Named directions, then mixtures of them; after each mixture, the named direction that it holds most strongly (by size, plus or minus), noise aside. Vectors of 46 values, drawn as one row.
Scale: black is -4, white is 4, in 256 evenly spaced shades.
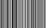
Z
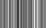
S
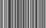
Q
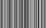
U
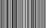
Z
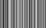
Q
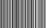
Z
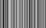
Q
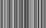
U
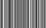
Q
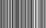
S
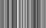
S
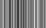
S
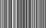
Z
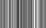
S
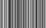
Q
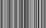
U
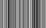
S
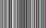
Z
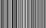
Z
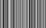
Q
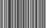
Q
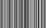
U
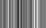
S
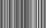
U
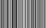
Z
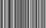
Q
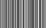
U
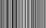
Z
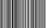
Z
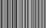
Z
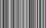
U
